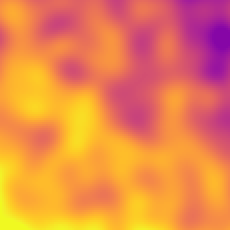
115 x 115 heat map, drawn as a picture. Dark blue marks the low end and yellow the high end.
The texture varies smoothly and slowly. Overall the values sit about 70% of the way up the scale. No row or column stands out. No regular stripes run through it. The ninth with the highest average is the bottom left. The field climbs toward the bottom left.
